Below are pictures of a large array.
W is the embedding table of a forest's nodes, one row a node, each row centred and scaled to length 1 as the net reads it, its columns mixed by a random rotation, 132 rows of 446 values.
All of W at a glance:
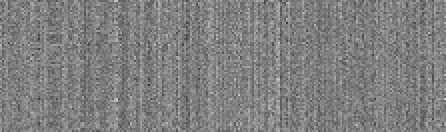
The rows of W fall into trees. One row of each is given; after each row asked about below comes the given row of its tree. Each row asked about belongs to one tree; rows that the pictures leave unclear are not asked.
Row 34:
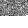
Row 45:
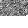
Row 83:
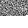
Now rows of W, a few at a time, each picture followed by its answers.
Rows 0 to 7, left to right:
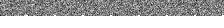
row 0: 34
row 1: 34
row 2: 83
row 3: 83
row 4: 83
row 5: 83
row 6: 45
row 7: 83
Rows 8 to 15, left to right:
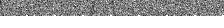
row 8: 83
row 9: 34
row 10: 34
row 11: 45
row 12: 83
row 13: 83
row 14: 34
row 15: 83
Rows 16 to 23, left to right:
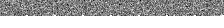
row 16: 83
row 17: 34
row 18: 83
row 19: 83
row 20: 34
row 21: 83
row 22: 34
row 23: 34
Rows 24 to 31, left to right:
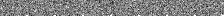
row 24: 34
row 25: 83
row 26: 34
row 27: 45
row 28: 83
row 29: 45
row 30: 83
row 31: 34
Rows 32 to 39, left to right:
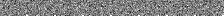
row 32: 45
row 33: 45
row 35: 34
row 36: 83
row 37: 34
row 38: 34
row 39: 34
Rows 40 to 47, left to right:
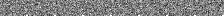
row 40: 45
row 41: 34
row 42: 83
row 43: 83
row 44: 45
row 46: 83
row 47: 45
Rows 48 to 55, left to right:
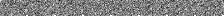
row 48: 45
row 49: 34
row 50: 45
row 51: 83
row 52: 83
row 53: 45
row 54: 45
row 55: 34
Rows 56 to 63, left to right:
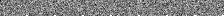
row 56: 83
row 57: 83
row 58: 83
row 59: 83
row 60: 34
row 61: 45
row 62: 34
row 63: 83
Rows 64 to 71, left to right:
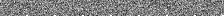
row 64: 45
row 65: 83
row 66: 83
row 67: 34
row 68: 34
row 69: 45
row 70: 83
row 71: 34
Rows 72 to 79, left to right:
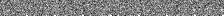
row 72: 83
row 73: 34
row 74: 45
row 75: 34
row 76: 34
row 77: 83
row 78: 45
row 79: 45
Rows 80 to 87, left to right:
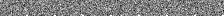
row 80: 45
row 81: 83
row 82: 34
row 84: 45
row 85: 83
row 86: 45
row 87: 83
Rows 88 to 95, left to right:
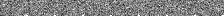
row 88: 34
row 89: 83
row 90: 45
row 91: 83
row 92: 83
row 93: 34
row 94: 45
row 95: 83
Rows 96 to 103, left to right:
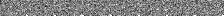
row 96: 83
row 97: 34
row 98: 34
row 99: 34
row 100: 34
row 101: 45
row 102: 34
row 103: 83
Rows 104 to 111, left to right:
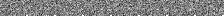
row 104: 45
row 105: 34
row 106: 83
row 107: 45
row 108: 34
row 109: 45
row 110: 83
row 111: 45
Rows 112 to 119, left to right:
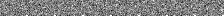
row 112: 83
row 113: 83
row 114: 34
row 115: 83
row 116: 34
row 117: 83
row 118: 34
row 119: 45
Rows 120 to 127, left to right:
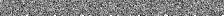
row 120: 45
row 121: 83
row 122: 34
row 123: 34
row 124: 34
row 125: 34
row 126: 34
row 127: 83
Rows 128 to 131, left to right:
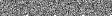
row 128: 45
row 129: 83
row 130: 45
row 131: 83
